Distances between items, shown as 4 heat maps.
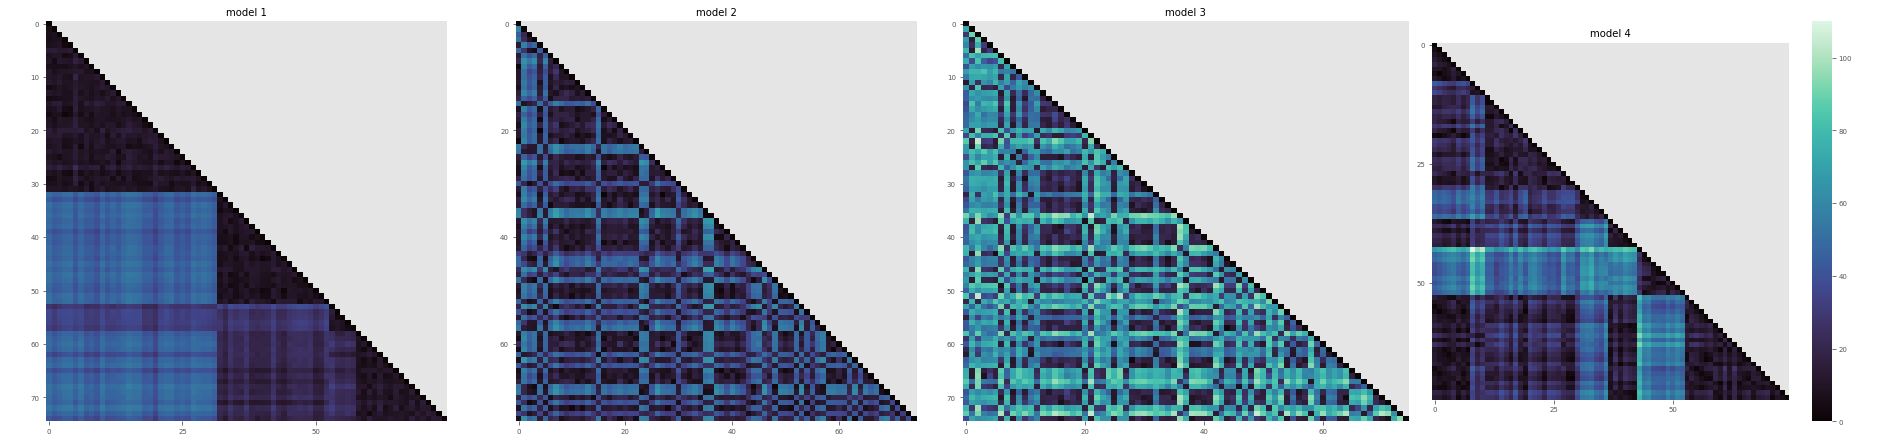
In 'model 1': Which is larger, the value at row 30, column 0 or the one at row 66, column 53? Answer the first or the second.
the second
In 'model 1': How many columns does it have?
75
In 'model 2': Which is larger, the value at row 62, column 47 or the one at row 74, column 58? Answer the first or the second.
the first
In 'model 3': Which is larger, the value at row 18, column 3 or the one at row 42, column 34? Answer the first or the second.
the second
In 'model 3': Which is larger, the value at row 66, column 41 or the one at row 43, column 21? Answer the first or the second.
the second
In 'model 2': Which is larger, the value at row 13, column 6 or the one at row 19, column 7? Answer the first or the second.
the second
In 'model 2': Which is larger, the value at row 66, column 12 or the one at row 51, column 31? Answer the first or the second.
the second
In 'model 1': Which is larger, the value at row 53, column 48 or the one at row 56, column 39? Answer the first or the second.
the first
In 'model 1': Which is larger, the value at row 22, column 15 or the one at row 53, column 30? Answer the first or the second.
the second
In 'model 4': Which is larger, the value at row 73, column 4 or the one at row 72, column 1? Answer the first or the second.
the first
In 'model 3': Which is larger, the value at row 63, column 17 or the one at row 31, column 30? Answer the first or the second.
the first
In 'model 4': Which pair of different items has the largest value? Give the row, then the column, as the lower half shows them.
43, 8
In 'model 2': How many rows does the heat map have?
75
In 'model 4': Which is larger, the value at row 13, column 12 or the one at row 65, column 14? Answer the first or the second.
the second
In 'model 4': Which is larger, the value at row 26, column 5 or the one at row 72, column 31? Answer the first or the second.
the second
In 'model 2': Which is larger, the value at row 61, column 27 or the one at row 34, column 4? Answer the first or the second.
the second
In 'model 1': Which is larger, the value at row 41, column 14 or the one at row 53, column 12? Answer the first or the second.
the first
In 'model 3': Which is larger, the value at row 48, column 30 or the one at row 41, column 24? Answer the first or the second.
the first
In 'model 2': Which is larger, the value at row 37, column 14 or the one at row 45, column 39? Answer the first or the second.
the second
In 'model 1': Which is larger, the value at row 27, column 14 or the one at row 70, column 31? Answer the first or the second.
the second
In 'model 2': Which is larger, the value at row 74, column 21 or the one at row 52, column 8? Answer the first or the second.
the second
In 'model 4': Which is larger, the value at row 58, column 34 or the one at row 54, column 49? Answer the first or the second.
the second
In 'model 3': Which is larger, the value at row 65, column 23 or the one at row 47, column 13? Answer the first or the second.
the second
